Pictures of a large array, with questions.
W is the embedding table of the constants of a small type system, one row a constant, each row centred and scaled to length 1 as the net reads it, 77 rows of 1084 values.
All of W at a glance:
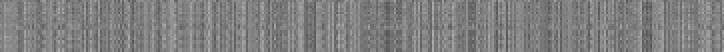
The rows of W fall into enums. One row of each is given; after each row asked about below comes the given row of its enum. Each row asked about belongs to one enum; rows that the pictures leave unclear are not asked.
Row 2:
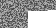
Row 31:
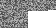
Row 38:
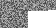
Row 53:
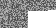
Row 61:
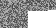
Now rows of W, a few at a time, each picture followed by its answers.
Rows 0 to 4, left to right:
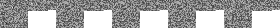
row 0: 31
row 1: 2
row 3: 2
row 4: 53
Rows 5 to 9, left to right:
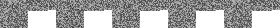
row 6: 38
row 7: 53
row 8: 2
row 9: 61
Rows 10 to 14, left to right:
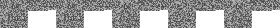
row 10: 53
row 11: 53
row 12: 61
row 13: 2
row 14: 61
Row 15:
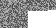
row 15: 61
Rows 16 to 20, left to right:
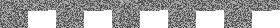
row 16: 38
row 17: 2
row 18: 61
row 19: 2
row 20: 2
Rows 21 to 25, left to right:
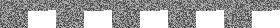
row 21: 38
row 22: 2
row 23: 38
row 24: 38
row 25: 53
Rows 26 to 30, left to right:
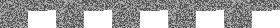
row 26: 2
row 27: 61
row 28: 2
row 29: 53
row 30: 61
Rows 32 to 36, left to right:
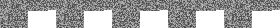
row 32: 53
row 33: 53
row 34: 2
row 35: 38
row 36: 53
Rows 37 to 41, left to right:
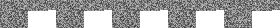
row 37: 38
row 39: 38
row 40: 38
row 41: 31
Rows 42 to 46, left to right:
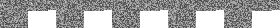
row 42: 31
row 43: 53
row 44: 38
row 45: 53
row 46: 2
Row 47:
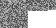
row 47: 61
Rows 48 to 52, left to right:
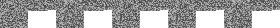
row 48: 2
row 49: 61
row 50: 53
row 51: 53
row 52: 61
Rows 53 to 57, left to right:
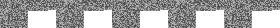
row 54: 61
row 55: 38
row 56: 61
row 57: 53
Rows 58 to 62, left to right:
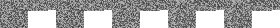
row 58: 38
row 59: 38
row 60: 2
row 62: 61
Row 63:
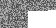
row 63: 53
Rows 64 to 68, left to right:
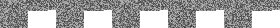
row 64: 61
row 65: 2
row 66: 61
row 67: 38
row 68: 53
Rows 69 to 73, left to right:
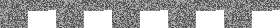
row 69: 53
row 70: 61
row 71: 38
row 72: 61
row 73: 53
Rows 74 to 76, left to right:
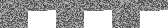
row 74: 2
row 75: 2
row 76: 61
